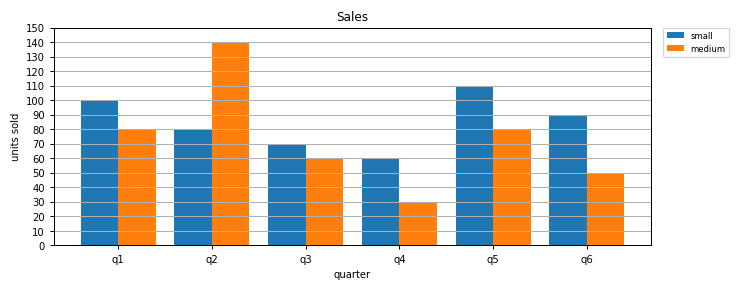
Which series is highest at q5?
small
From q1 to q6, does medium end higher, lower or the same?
lower
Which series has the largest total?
small
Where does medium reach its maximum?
q2
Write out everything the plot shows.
Title: Sales
x-axis: quarter, ticks q1 q2 q3 q4 q5 q6
y-axis: units sold, ticks 0 10 20 30 40 50 60 70 80 90 100 110 120 130 140 150
Legend: small, medium
Values:
small: 100 80 70 60 110 90
medium: 80 140 60 30 80 50
